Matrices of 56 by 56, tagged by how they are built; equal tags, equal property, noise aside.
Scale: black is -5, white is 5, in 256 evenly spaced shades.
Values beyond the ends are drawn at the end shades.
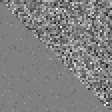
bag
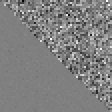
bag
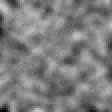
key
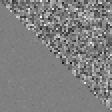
bag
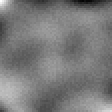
key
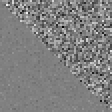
bag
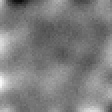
key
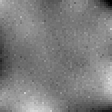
key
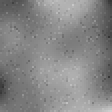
key
